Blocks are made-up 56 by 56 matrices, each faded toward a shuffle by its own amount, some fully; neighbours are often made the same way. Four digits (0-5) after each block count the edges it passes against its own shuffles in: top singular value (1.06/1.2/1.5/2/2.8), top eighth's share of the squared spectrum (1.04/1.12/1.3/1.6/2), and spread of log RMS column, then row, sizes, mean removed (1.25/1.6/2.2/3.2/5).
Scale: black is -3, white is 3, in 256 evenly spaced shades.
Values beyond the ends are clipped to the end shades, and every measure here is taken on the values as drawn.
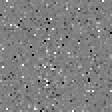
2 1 0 0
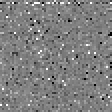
3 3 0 1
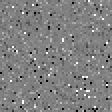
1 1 0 0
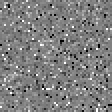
2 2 0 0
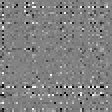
4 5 2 3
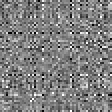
4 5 3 3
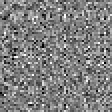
4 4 2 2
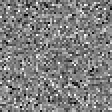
3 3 0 1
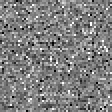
2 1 0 0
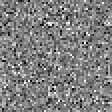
3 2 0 1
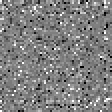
3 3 1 1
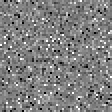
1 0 0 0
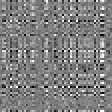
5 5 4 4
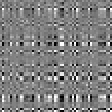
5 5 4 4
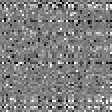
4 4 2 3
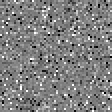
1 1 0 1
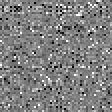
4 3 1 2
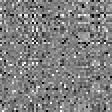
4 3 2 2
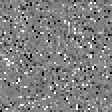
1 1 0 0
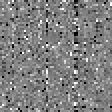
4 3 2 0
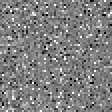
1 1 0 0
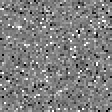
0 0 0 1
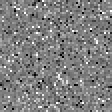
1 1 0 0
